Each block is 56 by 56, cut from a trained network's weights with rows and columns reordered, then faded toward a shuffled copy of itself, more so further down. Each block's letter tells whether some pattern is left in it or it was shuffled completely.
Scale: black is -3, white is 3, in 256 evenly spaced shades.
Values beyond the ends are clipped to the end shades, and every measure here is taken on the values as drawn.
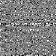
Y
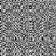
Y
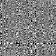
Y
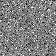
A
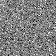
A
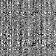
Y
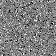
A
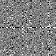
Y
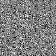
Y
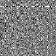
Y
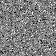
A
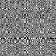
Y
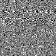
Y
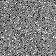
A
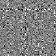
Y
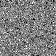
A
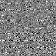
Y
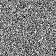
A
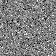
A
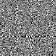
Y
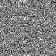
Y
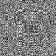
Y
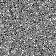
A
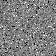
A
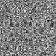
Y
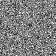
A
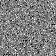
A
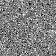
A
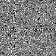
Y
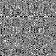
Y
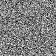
A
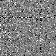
Y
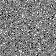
A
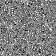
A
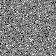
A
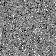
A
